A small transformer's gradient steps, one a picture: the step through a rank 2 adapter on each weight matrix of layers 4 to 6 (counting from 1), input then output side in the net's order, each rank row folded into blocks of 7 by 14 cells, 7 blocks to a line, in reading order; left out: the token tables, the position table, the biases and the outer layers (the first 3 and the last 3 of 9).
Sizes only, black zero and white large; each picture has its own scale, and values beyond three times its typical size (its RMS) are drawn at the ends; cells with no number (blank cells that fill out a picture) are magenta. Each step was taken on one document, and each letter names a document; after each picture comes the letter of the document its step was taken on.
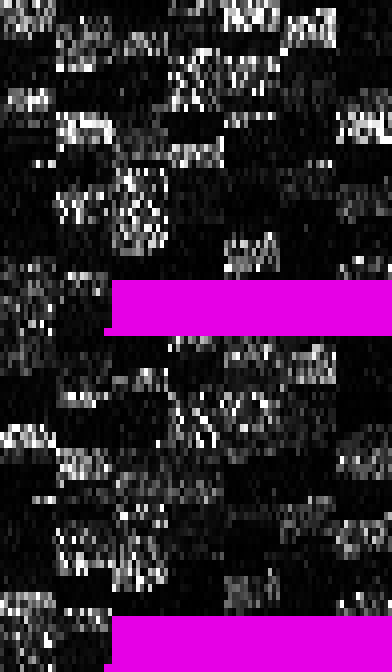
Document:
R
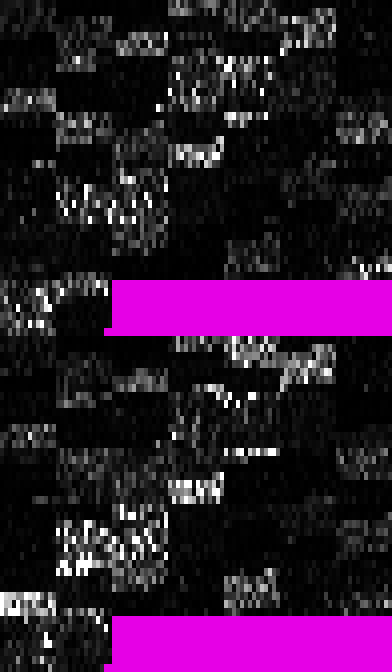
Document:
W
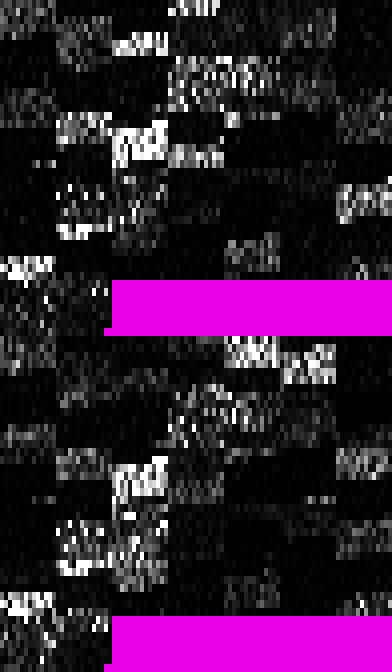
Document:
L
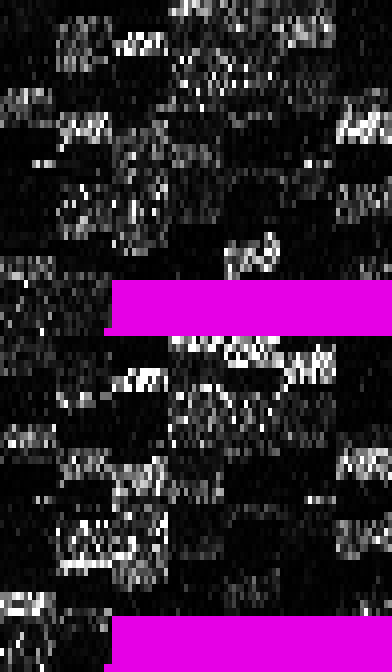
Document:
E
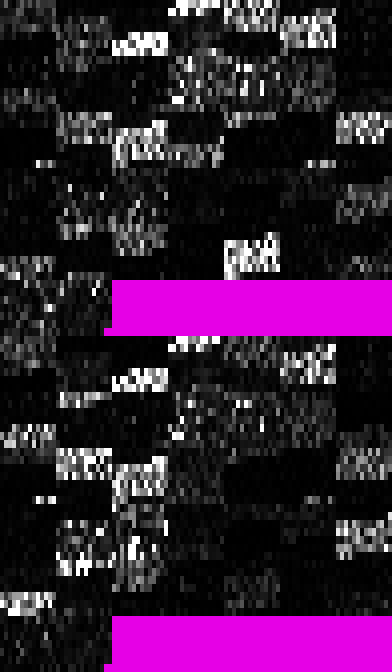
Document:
L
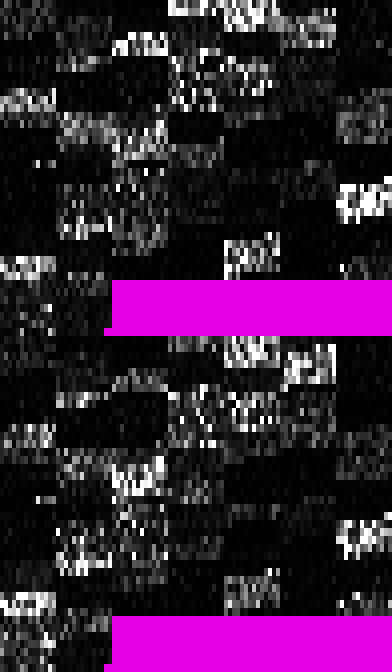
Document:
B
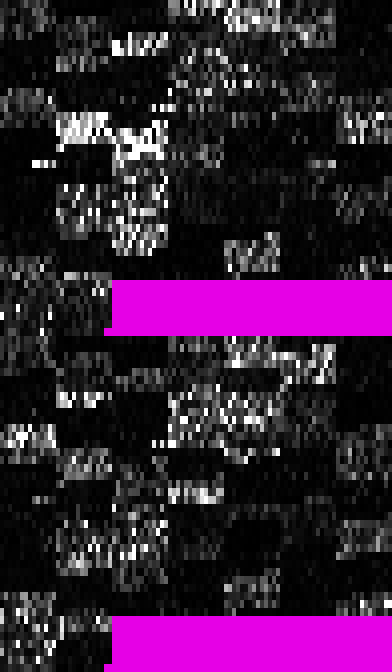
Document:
E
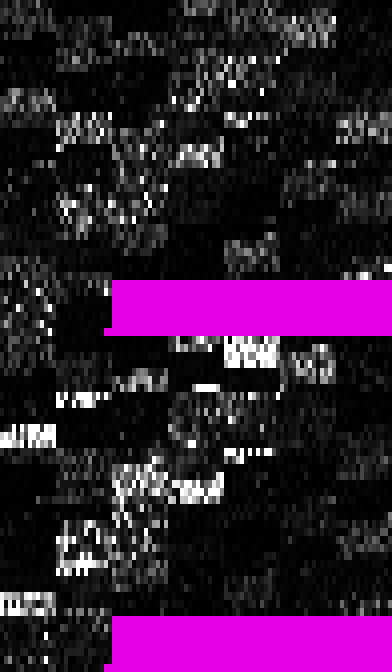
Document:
W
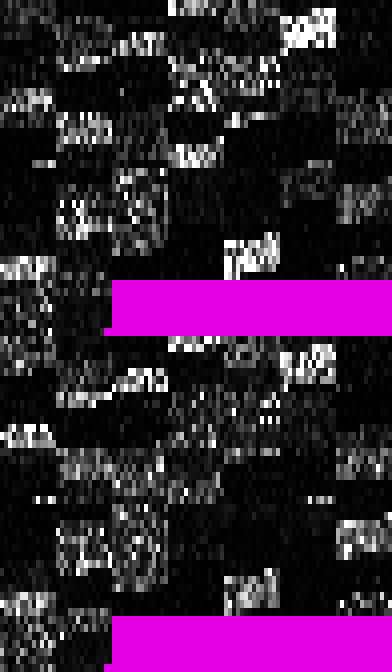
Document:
B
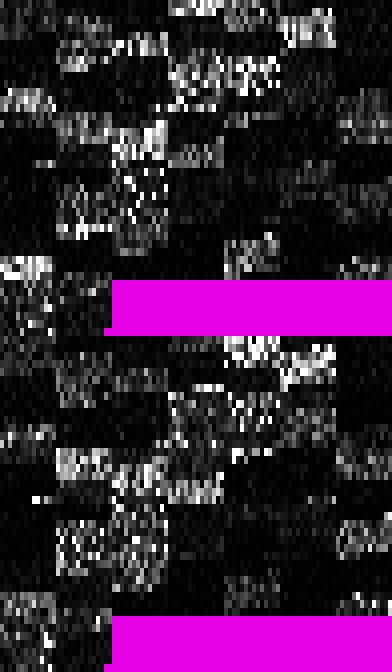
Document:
B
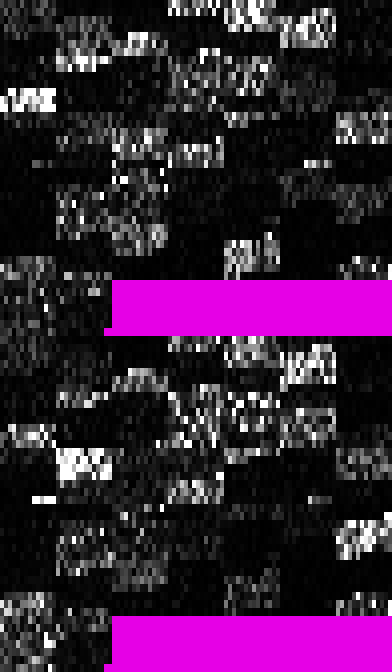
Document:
B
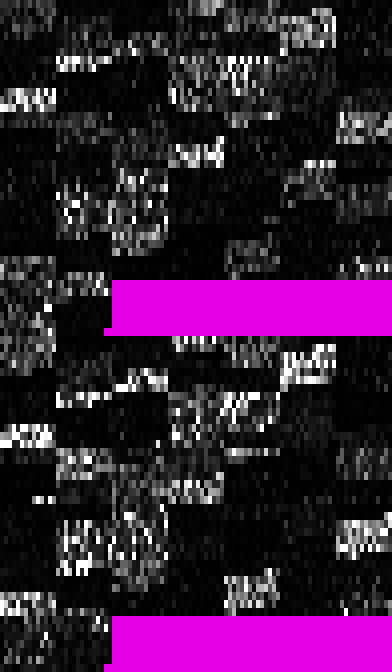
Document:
W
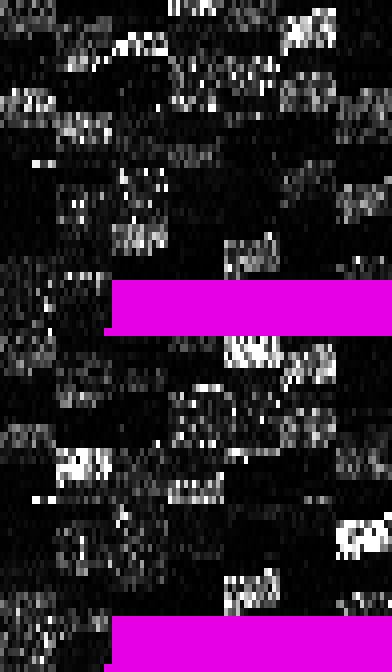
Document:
B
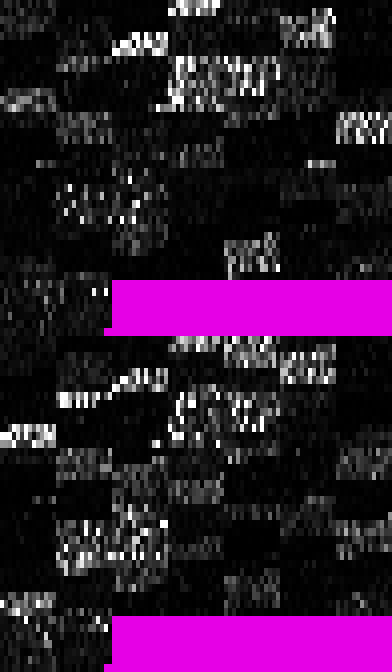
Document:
L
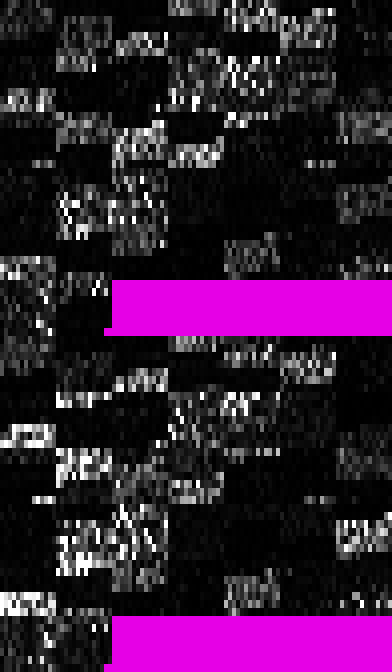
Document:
W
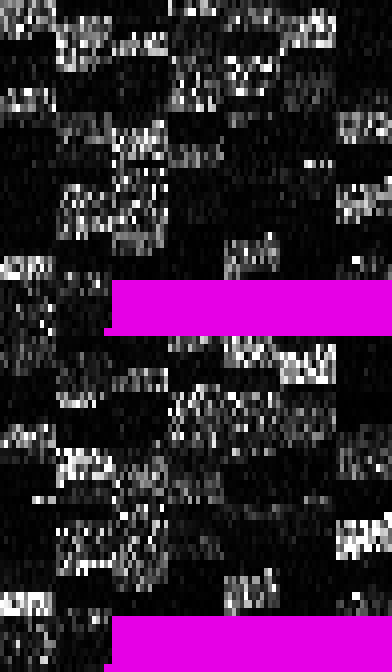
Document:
R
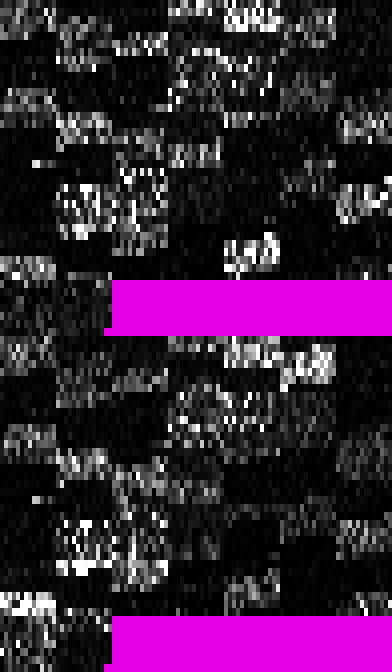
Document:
E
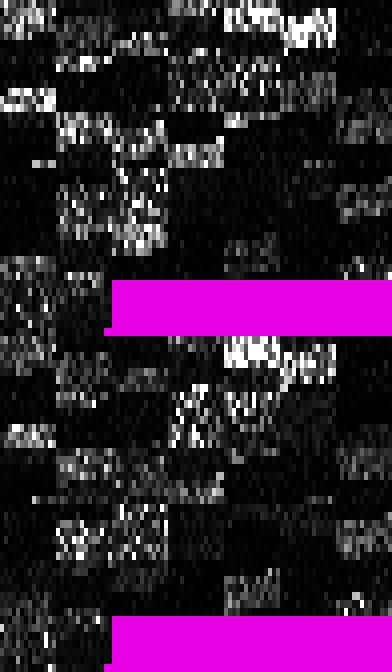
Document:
R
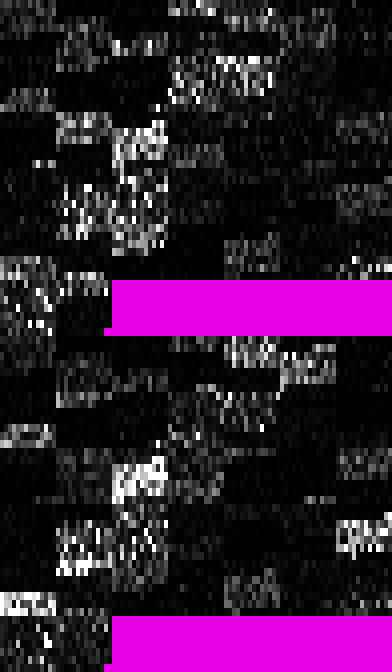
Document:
W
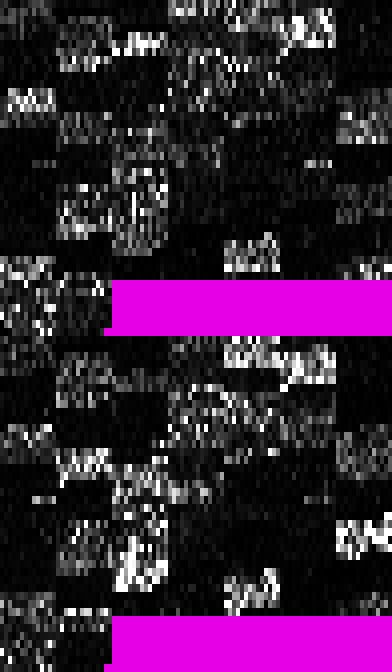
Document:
E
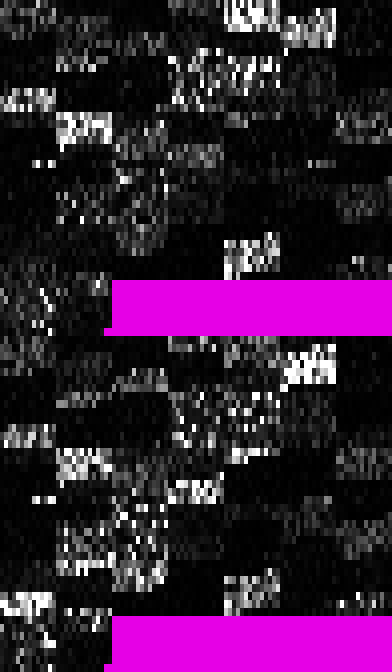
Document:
B
